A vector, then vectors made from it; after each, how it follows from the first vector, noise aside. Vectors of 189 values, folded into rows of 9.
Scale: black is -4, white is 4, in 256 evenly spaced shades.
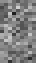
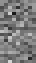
sign-scrambled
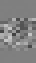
partly zeroed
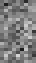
reversed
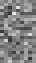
sign-scrambled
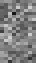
copied
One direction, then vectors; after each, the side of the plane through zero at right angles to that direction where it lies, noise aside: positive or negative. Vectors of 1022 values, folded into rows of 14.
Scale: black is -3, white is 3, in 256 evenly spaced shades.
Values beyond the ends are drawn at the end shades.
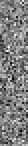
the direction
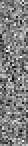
positive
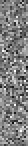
negative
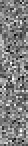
negative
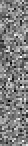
positive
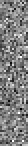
positive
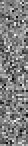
positive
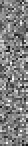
negative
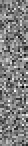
negative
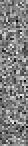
positive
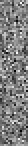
positive
